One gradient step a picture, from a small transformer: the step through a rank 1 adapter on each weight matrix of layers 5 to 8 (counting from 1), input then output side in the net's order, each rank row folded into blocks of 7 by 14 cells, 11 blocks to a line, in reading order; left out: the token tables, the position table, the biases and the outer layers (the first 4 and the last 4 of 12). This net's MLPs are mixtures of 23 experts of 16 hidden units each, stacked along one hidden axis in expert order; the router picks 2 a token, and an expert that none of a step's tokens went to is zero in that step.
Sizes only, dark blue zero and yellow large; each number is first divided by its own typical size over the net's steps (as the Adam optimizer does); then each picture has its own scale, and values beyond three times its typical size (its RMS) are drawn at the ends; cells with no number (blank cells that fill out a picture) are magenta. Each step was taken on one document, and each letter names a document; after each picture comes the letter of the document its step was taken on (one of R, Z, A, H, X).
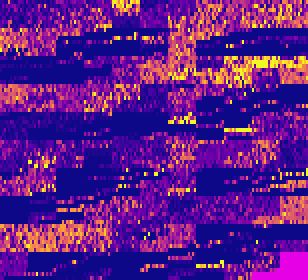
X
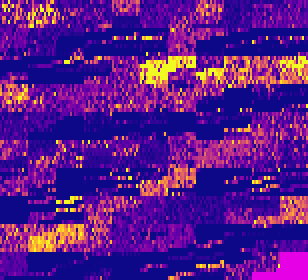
X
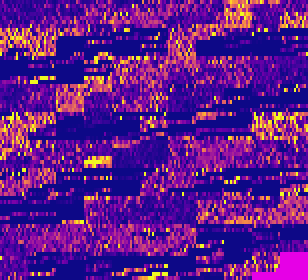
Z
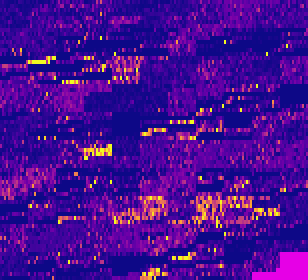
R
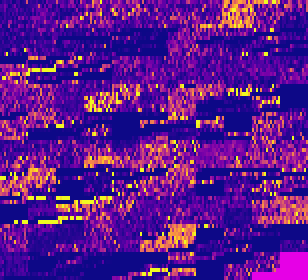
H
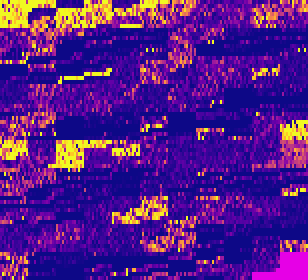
Z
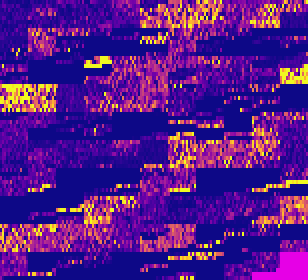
X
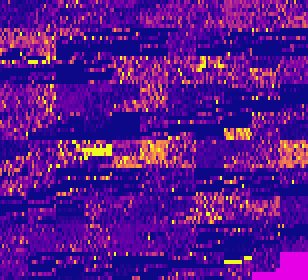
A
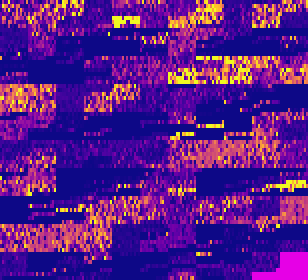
X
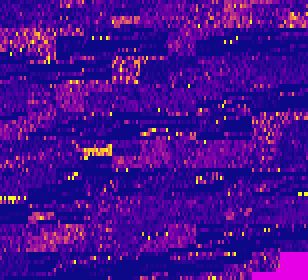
R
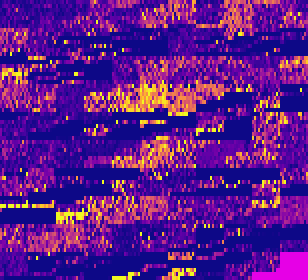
H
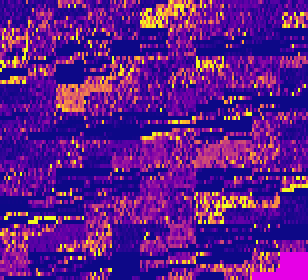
Z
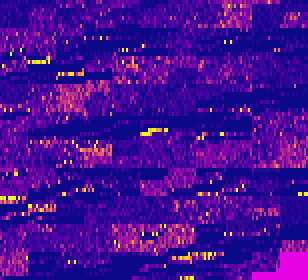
R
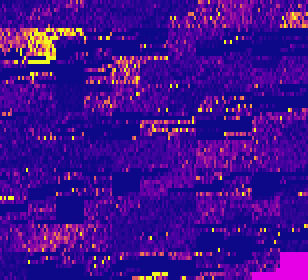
A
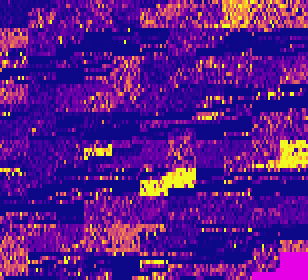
A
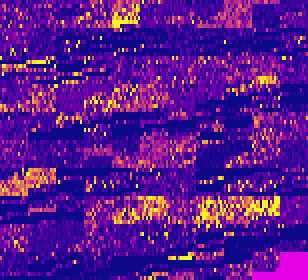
R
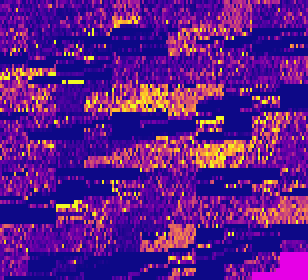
H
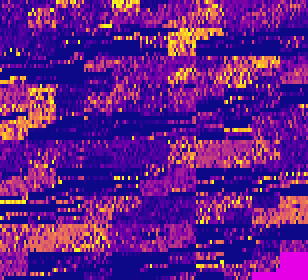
X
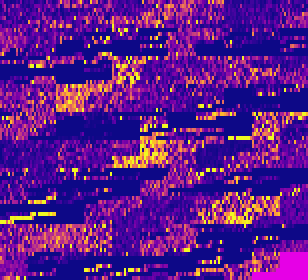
Z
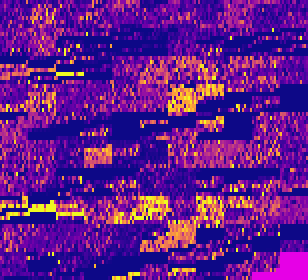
H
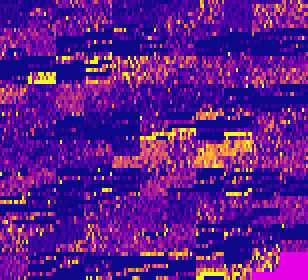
Z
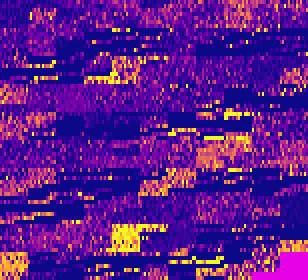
Z
